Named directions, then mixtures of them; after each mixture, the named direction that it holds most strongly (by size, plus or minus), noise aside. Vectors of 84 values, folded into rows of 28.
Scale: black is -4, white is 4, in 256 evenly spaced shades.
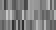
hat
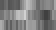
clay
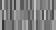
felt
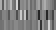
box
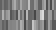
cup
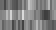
hat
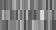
cup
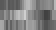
clay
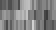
clay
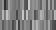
hat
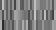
felt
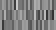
felt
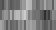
clay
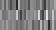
box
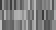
felt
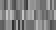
hat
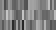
hat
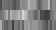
clay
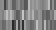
hat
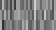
felt
